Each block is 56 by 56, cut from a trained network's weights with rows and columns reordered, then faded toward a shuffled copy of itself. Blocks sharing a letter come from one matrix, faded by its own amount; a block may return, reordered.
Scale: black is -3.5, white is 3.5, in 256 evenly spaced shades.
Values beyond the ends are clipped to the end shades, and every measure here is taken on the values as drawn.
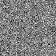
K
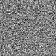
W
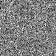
K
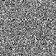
W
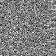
K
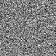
W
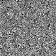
K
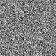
W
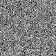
K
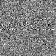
W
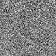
W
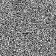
K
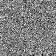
K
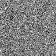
K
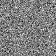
K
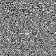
W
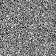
K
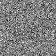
K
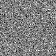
K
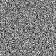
W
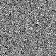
K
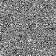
W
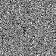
K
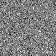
K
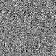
W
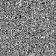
W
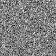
K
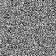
W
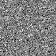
K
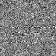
W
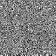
W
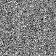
K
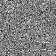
K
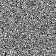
K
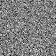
K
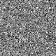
W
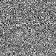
W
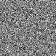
W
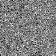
K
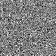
K
